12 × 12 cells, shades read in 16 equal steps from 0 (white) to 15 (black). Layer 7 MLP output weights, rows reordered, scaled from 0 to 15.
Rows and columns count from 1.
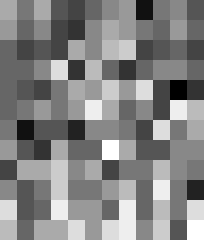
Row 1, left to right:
5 8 5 10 11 9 7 6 14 8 7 10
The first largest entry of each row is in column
9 5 2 5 11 10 2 3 1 12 2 11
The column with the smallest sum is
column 7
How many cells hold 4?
7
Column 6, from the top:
9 7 7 4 6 1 7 9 5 8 6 6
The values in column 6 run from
1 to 9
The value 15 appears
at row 5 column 11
